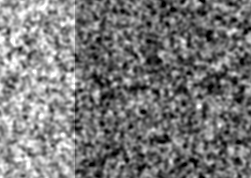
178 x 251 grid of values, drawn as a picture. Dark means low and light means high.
The texture is blotchy. The left part is higher, up to a seam about 30% of the way across. There are no lone odd cells. No regular stripes run through it.
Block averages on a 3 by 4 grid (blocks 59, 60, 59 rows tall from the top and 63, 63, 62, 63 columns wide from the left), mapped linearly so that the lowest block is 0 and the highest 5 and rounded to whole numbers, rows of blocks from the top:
5100 / 5100 / 5100
